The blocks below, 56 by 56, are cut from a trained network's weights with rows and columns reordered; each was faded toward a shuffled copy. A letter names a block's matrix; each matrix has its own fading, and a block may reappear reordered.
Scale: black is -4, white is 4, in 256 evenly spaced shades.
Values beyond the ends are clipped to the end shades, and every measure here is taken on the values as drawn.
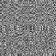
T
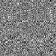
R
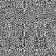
T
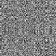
T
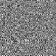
T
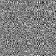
T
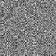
T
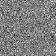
R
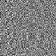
T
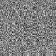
T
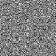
R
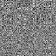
R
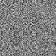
T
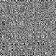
R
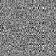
T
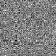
R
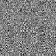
R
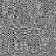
T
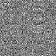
R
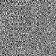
R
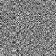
T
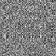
T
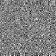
R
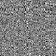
R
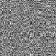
T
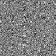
R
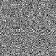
R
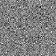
R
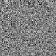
R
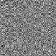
T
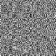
T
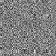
T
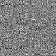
R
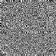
R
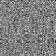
R
